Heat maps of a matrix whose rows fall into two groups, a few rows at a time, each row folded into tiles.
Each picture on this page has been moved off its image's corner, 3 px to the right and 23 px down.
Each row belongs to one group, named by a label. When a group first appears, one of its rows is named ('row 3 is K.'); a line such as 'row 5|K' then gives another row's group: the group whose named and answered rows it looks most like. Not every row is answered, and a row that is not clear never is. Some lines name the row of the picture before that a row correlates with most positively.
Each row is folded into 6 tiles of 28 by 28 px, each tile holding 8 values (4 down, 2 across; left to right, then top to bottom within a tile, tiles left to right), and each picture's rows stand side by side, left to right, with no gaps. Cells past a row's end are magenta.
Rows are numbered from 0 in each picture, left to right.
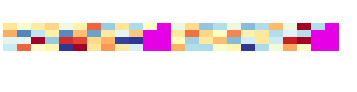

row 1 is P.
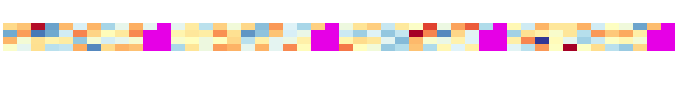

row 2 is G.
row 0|G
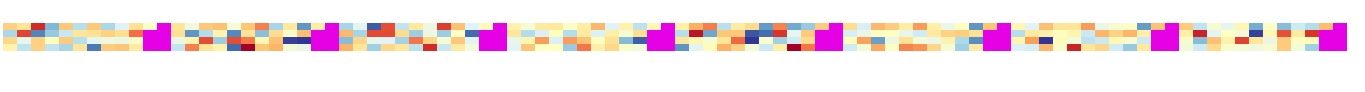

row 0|G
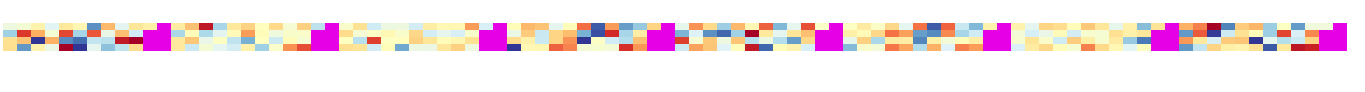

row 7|G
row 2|P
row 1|G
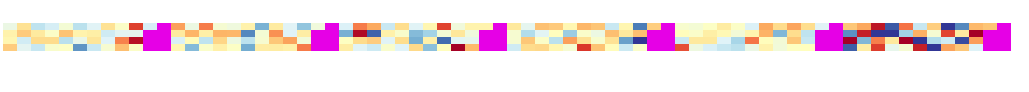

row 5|G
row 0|P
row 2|G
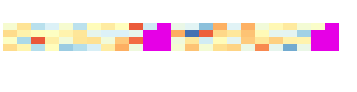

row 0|P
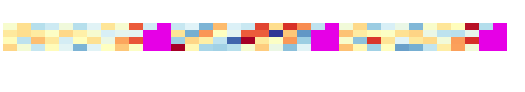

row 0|P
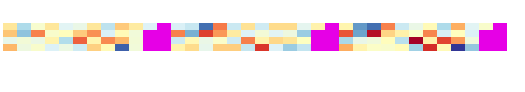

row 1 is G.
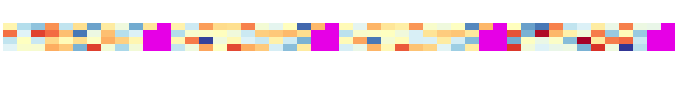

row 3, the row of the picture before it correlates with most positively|2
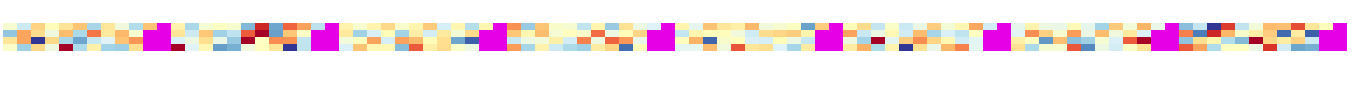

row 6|P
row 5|P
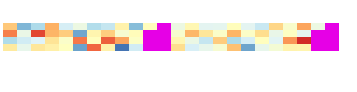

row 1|P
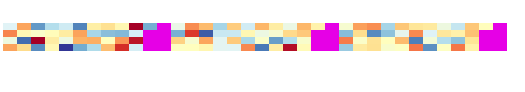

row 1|G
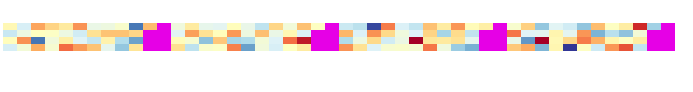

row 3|P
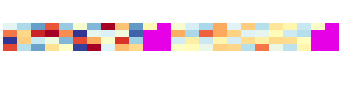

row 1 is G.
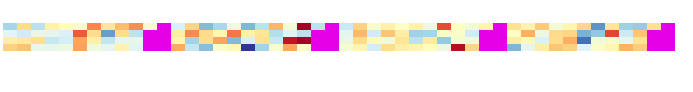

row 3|G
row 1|P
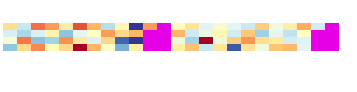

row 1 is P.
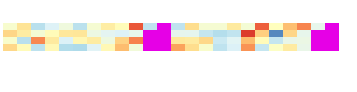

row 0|P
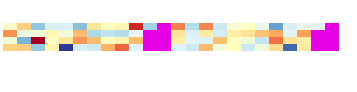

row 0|P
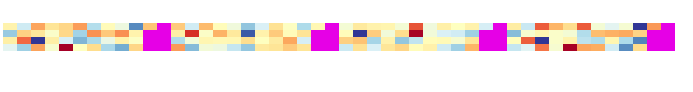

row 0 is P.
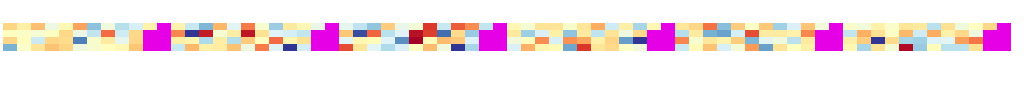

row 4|G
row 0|G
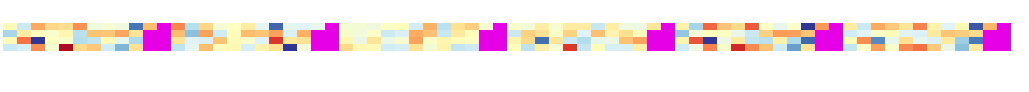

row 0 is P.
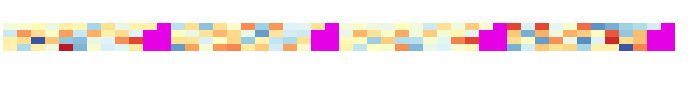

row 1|G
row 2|P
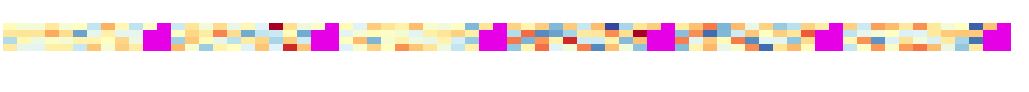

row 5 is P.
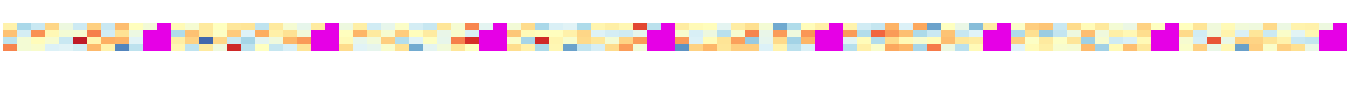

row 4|G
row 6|G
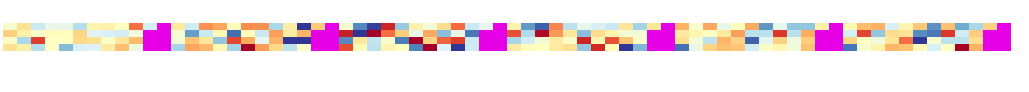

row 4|G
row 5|G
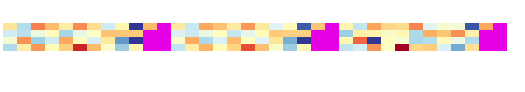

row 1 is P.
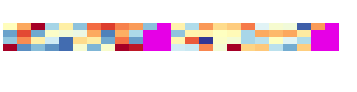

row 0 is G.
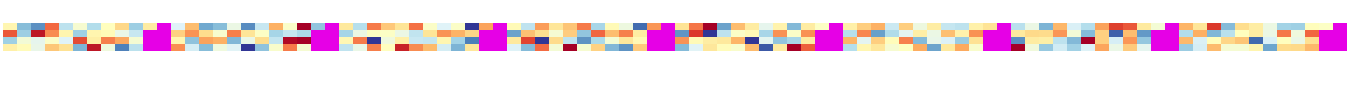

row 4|G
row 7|G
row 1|P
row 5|G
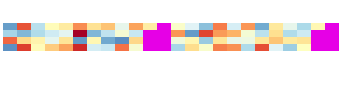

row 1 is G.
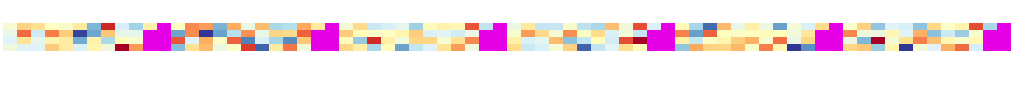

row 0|G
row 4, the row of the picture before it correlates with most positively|1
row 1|G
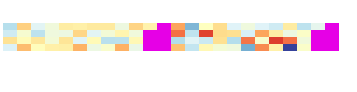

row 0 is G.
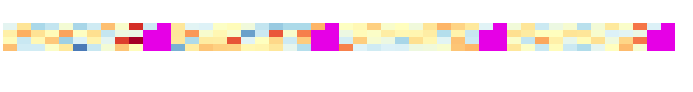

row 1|G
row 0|P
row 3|P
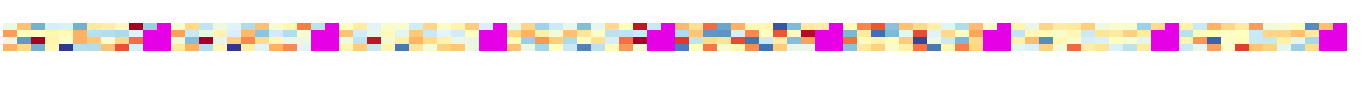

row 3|P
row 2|P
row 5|G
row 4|G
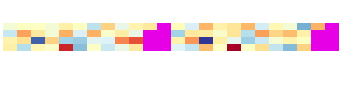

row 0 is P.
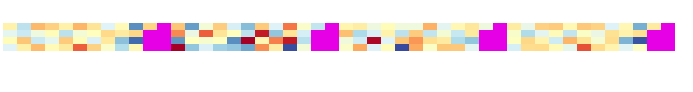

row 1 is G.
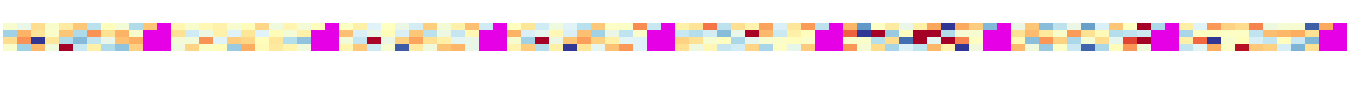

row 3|P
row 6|P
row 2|P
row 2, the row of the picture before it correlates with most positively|2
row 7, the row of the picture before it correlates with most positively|0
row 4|G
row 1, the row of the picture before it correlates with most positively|2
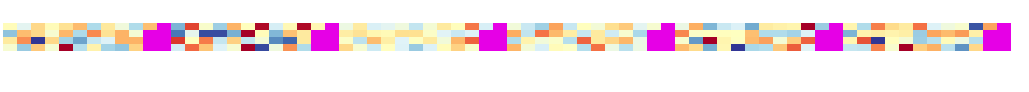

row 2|P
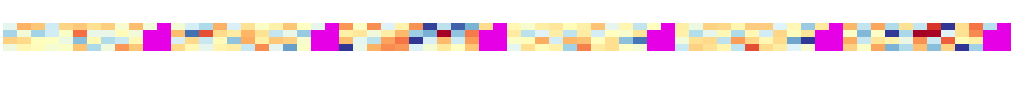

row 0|G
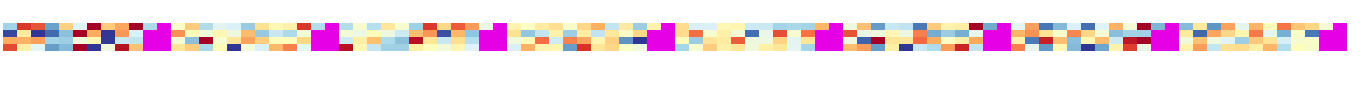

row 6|P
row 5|P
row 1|P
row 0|G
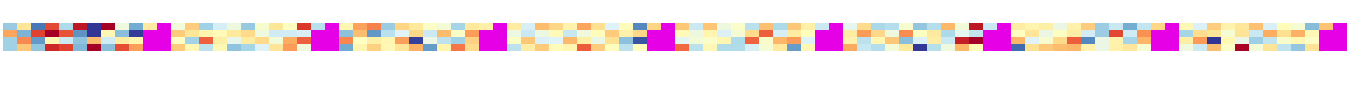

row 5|P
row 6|G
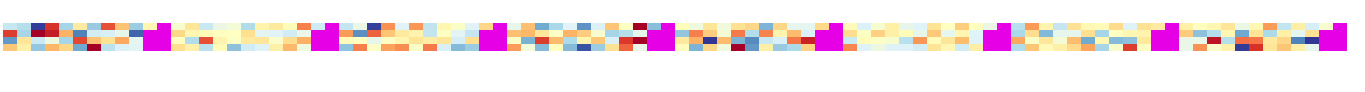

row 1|P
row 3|P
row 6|G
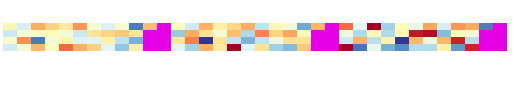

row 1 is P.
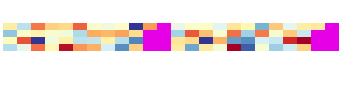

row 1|P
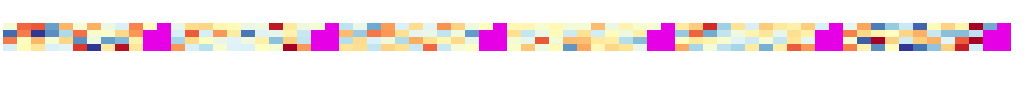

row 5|P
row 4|G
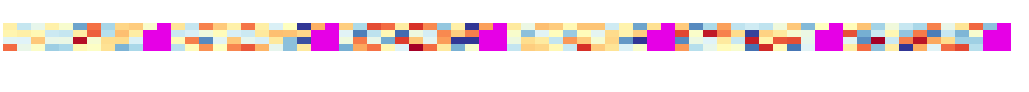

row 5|P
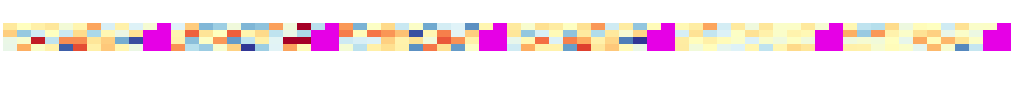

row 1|P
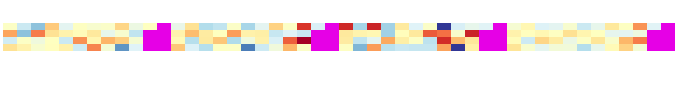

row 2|G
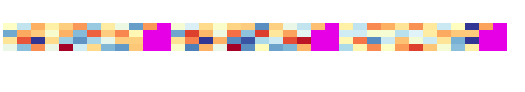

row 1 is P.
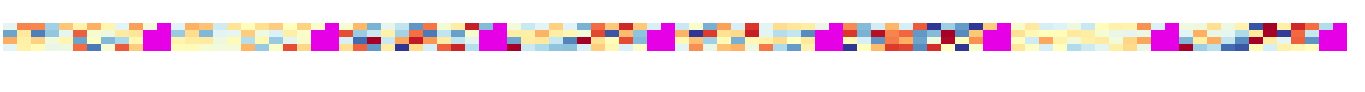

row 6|P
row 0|G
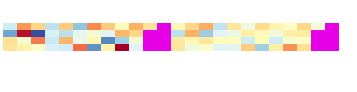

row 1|G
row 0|G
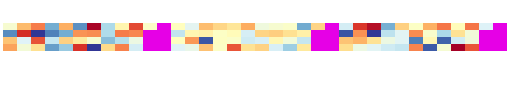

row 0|G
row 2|G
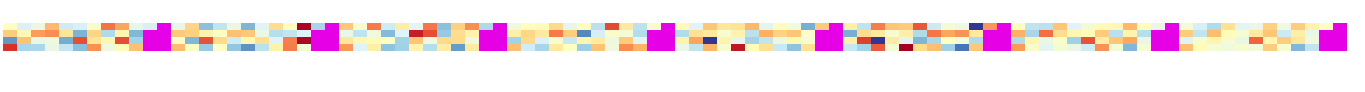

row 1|P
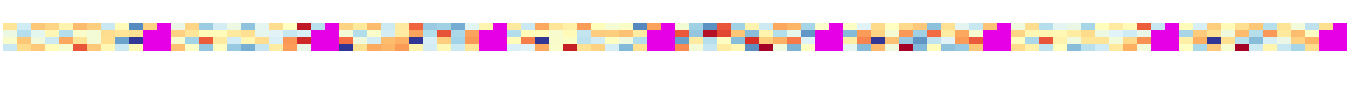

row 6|P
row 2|G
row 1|P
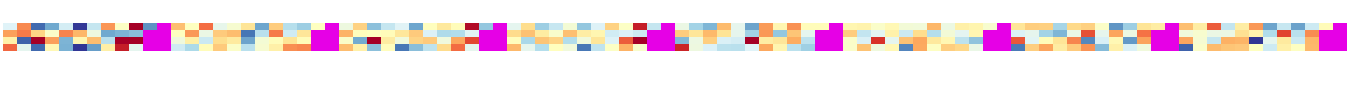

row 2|P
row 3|P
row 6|G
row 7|G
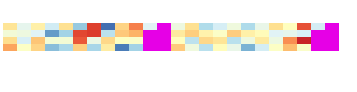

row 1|P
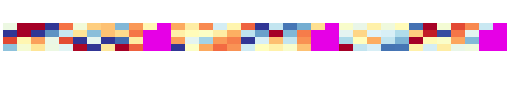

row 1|G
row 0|G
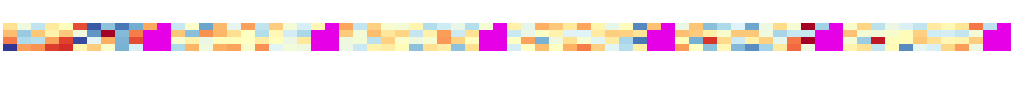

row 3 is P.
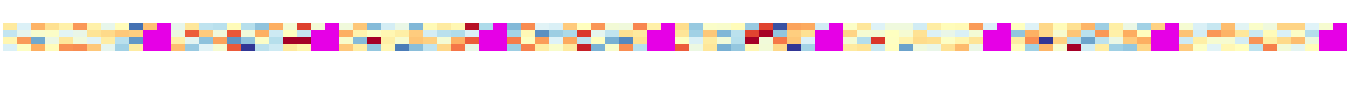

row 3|G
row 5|P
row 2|P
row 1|P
